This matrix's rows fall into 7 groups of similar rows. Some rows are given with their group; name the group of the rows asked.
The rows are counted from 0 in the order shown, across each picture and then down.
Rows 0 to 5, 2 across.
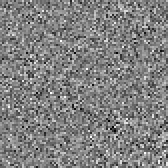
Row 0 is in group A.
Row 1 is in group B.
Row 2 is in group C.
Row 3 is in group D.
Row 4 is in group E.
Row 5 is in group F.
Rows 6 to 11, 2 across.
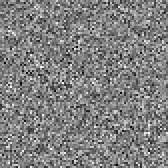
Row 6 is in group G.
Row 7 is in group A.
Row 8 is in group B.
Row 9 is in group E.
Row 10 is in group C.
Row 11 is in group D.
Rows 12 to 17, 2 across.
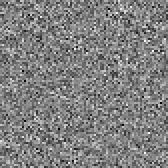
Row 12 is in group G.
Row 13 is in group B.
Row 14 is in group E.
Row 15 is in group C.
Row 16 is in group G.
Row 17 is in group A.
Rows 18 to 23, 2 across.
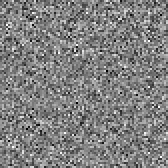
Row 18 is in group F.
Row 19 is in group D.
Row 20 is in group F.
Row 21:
E
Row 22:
A
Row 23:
D
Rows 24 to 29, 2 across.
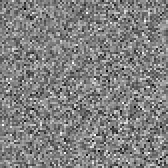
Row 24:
F
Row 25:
D
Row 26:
C
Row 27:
E
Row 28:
D
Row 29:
C
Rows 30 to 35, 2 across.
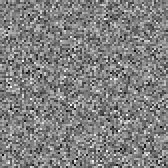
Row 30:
G
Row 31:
E
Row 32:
A
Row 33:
A
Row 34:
C
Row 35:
C
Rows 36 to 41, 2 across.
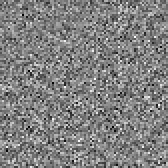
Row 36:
E
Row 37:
C
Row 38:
G
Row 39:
C
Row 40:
G
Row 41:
F
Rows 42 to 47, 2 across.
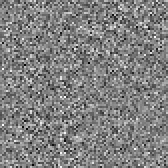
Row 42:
C
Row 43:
G
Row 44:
D
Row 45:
B
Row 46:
D
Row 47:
C
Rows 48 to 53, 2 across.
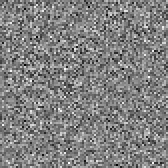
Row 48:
C
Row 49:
B
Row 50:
D
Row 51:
A
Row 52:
D
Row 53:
B
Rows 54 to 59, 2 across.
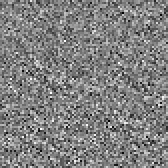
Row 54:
D
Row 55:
A
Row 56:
B
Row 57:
G
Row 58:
G
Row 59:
B
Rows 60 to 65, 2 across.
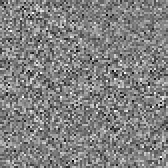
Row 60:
B
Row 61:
E
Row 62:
G
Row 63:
G
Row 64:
G
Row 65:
F
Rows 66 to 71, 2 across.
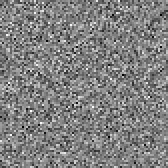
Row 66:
C
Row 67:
F
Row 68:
G
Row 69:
D
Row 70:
E
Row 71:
E
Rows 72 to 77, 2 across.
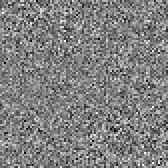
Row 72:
D
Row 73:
A
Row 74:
B
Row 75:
B
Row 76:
G
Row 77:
F
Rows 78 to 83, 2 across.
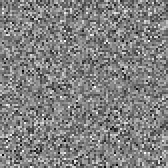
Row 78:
D
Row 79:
D
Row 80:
B
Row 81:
A
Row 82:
C
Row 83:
F
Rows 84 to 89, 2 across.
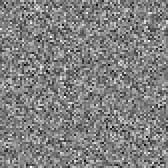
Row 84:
B
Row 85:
D
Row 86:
D
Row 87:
G
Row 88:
G
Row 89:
B
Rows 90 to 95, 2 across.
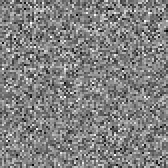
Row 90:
C
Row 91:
D
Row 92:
D
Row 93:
A
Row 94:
F
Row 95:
C
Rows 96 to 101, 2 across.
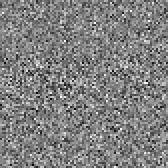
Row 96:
D
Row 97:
A
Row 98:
B
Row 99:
B
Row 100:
A
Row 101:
F
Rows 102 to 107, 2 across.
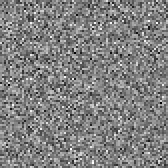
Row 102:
C
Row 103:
A
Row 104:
A
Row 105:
G
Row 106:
G
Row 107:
C
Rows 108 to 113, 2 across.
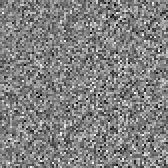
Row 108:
D
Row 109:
F
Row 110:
G
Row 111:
C
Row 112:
D
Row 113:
C
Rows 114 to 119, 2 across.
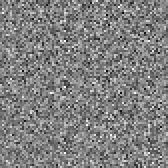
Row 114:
D
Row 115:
E
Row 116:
E
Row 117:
E
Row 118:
D
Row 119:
D
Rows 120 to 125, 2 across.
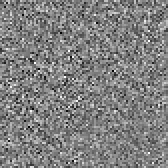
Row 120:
B
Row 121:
D
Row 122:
A
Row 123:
G
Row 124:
G
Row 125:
D
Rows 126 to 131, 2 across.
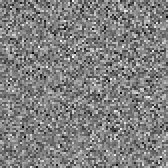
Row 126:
A
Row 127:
B
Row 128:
A
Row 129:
E
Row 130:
E
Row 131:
F
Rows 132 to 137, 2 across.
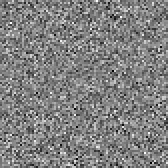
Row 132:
A
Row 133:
F
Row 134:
C
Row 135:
G
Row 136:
C
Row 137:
A
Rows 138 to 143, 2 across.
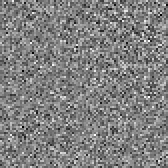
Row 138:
F
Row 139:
D
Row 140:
E
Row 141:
D
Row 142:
E
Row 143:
C
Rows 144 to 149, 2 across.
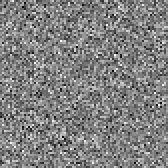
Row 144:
F
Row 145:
G
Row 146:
C
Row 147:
G
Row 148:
B
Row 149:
E
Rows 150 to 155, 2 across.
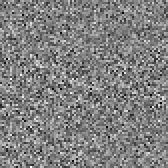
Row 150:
E
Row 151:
A
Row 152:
B
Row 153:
G
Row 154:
G
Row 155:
E
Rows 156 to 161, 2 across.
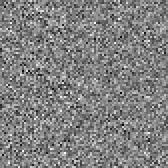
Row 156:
B
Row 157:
C
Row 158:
B
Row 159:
E
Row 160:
C
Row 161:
A
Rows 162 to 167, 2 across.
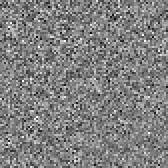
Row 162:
E
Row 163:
F
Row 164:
C
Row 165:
E
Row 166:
G
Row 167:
A
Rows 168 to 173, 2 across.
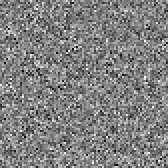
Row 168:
G
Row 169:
A
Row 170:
B
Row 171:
D
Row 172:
E
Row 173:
C
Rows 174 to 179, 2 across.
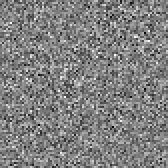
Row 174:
C
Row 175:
E
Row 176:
D
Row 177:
C
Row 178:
A
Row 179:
G
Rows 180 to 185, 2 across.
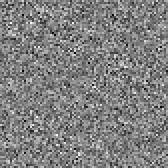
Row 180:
A
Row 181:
G
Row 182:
E
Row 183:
B
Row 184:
G
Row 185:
A
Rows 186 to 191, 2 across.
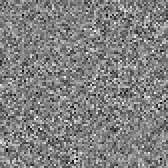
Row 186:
E
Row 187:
B
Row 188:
E
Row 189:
C
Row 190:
G
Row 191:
F
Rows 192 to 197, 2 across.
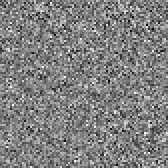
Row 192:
B
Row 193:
B
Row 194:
A
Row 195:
E
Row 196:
G
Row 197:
D
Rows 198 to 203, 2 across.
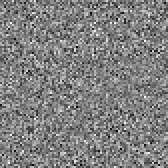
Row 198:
F
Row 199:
A
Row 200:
B
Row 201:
A
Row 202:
C
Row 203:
E
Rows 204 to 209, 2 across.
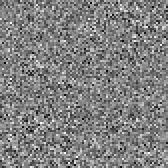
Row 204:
C
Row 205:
B
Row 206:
B
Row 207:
E
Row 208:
E
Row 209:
E
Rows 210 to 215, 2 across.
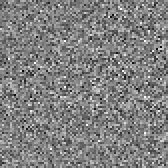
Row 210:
E
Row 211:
G
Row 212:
E
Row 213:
A
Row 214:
B
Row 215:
D
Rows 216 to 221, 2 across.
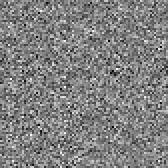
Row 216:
E
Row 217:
G
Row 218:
E
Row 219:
F
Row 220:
A
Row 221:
G
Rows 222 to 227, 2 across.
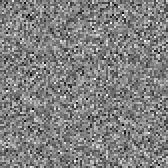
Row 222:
F
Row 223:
A
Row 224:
F
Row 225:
C
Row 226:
G
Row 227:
A
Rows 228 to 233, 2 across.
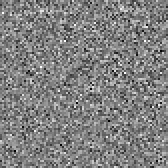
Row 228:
D
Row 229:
B
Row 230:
F
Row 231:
G
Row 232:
E
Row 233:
G
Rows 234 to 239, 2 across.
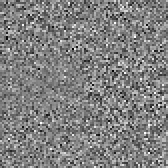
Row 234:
G
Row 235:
B
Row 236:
A
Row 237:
G
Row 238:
E
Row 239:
D
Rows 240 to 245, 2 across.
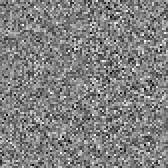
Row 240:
G
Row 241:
F
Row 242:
C
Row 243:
E
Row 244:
B
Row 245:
E
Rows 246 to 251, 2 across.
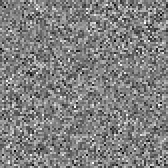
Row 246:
B
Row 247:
D
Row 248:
F
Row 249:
G
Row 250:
C
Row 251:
C
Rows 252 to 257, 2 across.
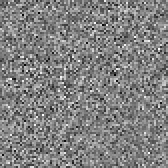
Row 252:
E
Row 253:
C
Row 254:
D
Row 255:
F
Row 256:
C
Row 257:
D
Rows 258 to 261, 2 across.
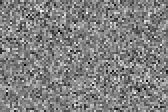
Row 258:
B
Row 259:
D
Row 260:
G
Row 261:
B
